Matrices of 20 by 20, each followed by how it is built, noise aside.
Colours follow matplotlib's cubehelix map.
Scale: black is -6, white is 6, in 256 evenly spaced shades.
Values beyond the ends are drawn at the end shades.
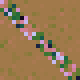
banded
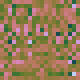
low rank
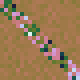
banded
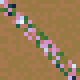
banded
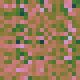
low rank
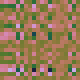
low rank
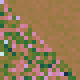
lower triangular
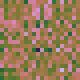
low rank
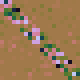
banded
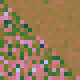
lower triangular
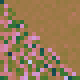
lower triangular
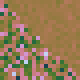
lower triangular
